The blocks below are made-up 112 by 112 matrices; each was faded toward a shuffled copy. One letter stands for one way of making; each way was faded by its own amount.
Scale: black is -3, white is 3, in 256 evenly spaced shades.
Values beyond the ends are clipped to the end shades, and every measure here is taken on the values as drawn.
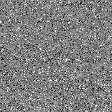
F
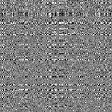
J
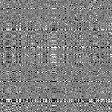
J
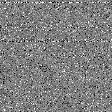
F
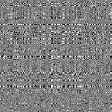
J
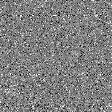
F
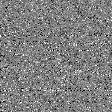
F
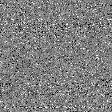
F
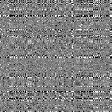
J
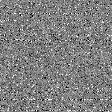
F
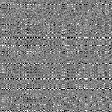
J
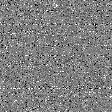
F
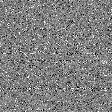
F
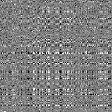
J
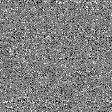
F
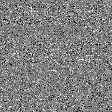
F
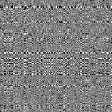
J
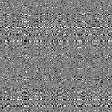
J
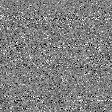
F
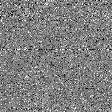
F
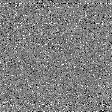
F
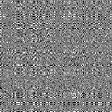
J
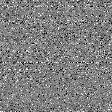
F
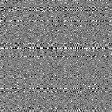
J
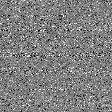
F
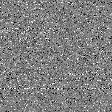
F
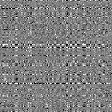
J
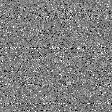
F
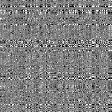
J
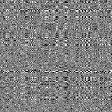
J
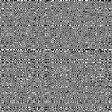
J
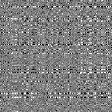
J
